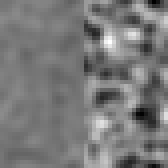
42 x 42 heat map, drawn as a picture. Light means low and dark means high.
The left part is calmer, up to a seam about 50% of the way across. Neither half mirrors the other. No overall slope runs across the table. On average the colour sits 50% of the way up the scale. A few values lie far out on both sides of the bulk.
